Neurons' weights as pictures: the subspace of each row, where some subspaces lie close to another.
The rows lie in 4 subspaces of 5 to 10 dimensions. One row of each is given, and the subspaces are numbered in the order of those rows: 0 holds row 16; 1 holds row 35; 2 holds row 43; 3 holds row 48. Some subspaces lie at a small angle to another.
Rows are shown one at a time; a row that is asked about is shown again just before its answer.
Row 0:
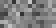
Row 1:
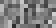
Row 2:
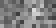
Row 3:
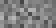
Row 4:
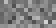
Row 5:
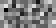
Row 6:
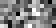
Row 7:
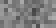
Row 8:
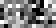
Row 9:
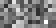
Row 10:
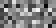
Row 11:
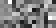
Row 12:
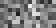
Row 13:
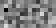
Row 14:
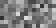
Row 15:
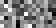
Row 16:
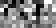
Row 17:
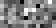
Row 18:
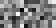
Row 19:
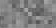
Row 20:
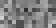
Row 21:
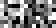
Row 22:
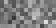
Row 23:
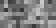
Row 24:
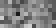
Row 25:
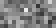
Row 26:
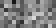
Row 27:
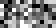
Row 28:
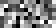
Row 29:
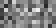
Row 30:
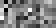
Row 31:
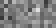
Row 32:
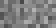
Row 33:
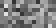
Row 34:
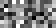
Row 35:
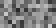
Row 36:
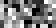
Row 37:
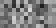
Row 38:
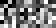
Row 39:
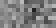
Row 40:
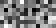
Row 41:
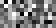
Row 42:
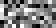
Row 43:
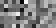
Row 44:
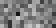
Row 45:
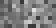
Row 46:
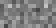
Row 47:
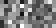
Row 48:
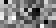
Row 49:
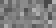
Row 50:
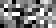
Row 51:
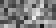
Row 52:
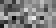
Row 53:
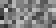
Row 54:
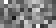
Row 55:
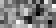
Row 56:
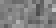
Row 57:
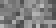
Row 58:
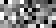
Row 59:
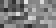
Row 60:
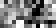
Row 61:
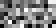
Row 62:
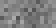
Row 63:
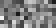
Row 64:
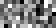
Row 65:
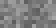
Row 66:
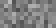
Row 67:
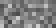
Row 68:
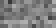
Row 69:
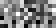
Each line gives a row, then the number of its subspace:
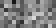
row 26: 1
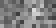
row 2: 1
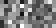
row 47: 2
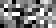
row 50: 1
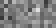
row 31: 3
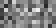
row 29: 3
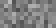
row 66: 2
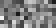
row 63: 0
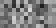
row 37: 2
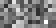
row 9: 2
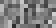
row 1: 2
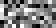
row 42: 1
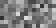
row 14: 0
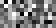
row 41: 2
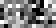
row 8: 1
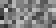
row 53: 3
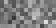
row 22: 3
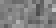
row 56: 3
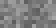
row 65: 2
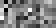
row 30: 3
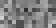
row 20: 3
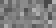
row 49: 2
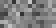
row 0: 2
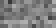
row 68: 2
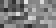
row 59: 2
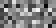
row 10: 3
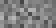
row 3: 0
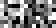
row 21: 2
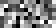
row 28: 2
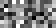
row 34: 1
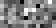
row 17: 0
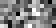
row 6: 2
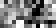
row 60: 3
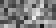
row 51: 3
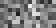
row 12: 2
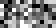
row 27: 2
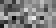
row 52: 2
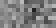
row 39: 1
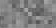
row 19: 0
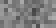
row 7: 3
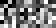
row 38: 0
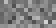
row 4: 3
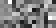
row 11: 2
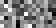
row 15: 2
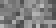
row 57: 3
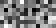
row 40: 0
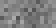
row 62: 2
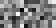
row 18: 0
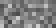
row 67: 1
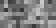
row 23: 2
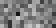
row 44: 2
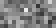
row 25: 0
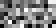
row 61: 3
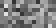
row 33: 1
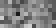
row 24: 1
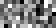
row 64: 1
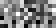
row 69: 0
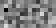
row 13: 0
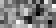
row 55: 3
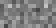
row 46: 1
